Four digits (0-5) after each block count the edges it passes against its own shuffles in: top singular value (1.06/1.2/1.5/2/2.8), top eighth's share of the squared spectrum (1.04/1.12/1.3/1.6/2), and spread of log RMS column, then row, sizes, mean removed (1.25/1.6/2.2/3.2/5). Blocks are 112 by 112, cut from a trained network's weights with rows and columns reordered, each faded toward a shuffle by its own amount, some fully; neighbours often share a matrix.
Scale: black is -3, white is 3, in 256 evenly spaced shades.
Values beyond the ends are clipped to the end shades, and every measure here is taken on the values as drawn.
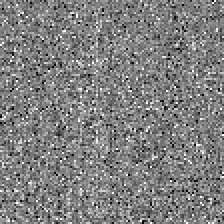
2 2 0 1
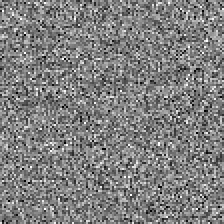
3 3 1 0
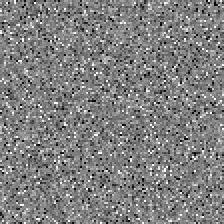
0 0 0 0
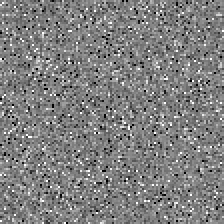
0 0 0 0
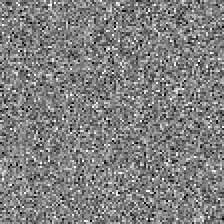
0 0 0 0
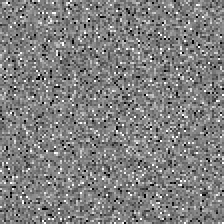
0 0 0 0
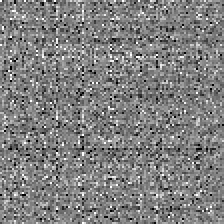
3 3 3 2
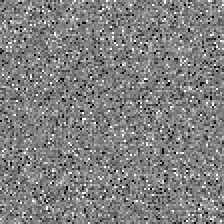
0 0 0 0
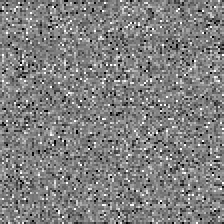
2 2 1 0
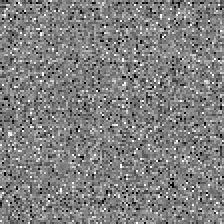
2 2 1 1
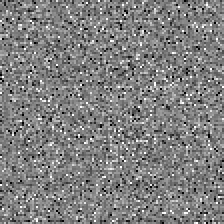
1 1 1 0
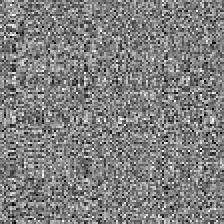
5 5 3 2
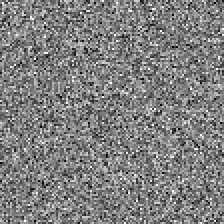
0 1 0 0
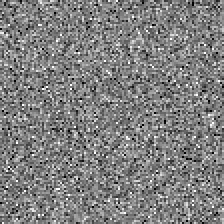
1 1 0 0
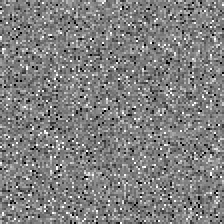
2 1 0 0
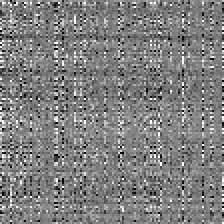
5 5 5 3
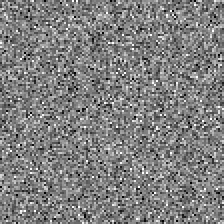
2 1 0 0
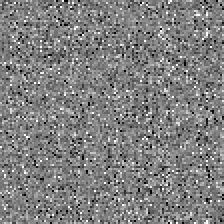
2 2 1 0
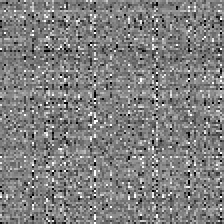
4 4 4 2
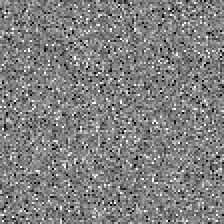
0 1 0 0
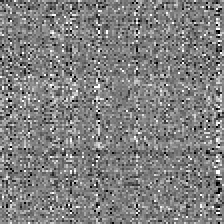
4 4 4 1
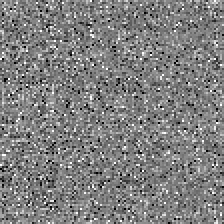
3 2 2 0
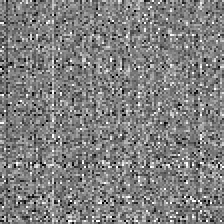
3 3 1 3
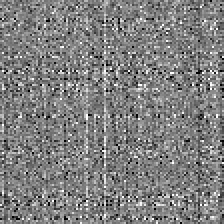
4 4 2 4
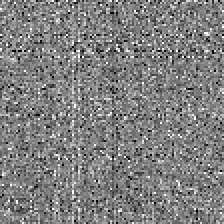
3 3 1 3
